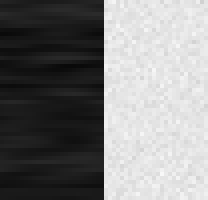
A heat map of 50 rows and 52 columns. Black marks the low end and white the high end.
It is made of 1 by 2 panels. Panel 1,1: very low, streaked across, faint in contrast. Panel 1,2: very high, fine-grained, faint in contrast.
